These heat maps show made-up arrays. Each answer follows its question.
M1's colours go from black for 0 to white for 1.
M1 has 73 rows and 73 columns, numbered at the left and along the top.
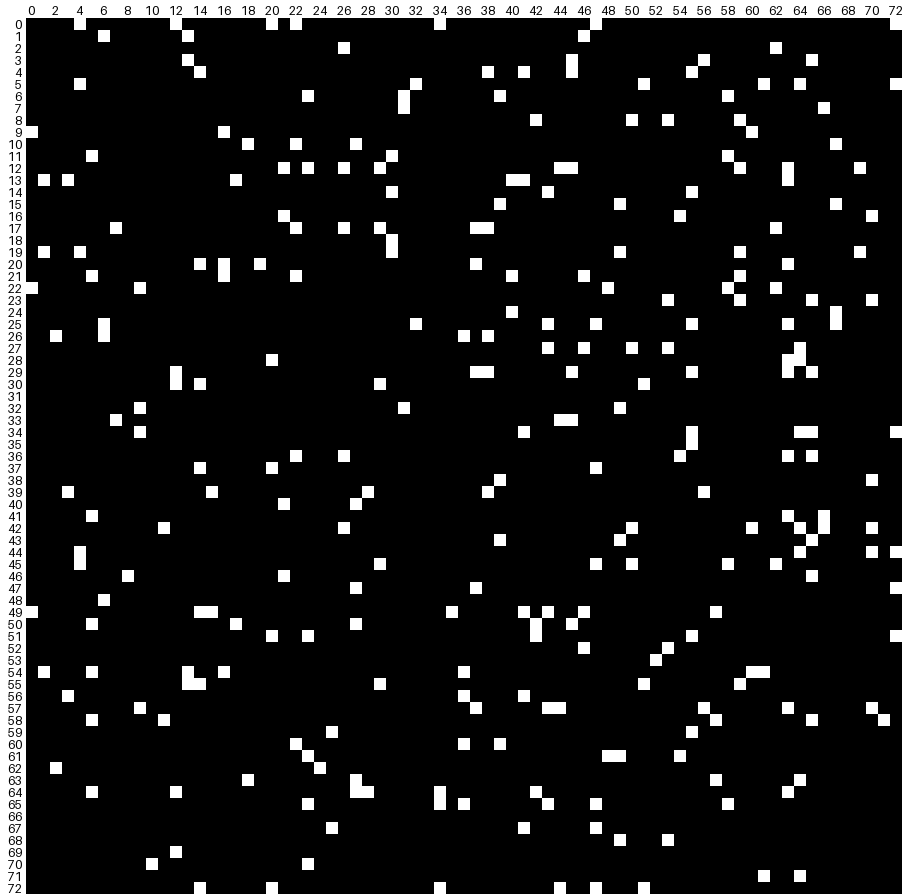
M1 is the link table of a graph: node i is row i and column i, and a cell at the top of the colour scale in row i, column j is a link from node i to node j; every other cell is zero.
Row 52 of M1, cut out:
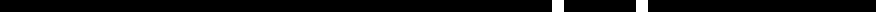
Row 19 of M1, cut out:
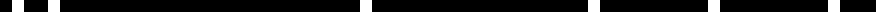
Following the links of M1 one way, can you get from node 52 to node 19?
yes
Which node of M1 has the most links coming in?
node 63
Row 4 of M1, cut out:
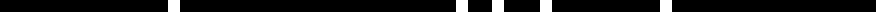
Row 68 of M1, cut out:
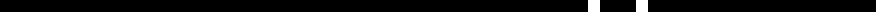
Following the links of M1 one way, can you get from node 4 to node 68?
no
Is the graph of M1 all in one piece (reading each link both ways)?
yes
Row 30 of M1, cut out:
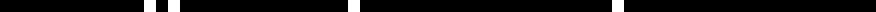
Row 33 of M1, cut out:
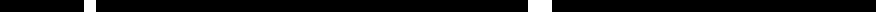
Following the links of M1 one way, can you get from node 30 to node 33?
no
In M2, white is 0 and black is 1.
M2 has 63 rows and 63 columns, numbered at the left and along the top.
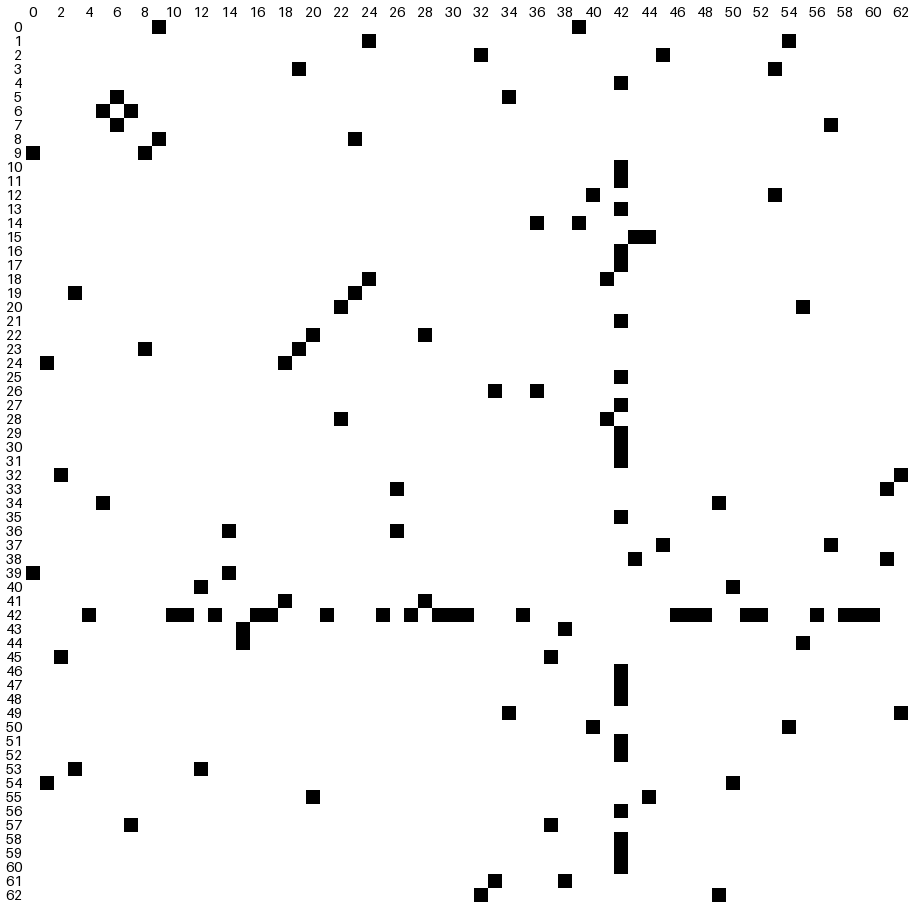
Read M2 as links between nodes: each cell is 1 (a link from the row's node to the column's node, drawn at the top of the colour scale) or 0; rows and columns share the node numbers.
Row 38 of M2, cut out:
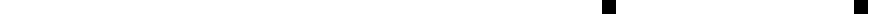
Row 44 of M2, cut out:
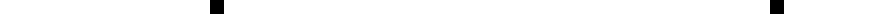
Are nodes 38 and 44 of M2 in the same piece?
yes
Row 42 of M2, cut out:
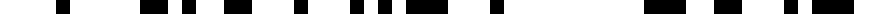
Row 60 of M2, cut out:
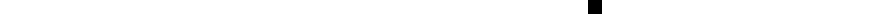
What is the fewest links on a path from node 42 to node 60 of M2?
1
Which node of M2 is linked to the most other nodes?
node 42
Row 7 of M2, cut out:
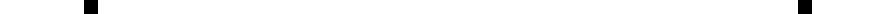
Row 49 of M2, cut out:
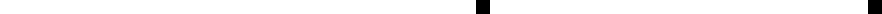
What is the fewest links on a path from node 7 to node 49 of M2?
4
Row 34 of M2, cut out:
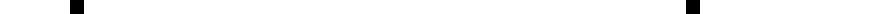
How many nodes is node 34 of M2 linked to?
2
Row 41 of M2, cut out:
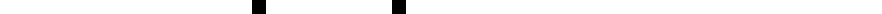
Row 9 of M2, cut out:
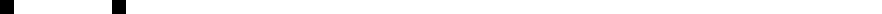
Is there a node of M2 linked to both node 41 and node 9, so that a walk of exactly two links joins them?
no
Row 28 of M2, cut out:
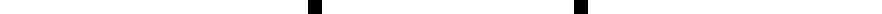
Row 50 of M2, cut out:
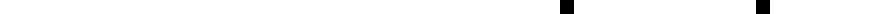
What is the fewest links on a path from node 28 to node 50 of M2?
6
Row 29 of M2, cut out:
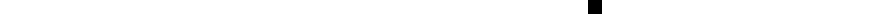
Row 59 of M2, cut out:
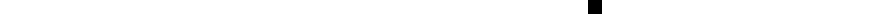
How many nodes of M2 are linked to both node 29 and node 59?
1
